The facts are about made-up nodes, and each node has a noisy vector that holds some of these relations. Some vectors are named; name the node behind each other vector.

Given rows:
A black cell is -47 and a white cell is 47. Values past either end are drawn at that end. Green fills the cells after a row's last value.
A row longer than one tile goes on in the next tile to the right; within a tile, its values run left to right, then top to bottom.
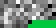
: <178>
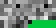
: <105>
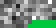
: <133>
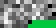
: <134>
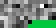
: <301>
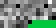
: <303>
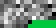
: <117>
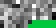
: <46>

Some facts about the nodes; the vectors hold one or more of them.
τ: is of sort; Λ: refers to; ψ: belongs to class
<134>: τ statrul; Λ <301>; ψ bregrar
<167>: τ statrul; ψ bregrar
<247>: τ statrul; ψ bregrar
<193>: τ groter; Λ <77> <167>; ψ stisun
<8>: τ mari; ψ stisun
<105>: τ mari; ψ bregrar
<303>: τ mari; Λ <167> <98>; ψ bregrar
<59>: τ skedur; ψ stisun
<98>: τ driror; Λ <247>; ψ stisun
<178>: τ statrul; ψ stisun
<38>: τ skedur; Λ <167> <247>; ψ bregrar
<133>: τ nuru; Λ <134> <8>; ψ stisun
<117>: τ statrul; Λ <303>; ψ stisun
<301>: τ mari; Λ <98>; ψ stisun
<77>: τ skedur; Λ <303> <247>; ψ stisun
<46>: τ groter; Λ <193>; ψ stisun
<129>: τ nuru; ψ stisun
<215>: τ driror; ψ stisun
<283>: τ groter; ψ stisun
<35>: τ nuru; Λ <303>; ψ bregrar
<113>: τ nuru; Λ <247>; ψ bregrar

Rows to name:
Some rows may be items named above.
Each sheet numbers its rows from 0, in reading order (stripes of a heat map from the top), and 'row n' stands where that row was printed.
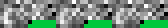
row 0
<134>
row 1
<117>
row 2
<247>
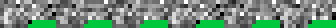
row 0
<178>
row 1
<113>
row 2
<129>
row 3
<247>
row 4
<35>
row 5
<193>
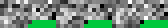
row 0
<98>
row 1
<77>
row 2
<167>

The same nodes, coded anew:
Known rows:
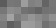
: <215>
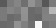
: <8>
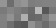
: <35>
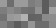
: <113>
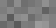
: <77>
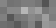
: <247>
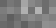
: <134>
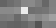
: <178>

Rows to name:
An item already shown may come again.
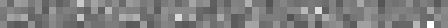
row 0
<113>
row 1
<133>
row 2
<113>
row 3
<129>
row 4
<98>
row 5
<117>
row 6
<98>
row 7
<303>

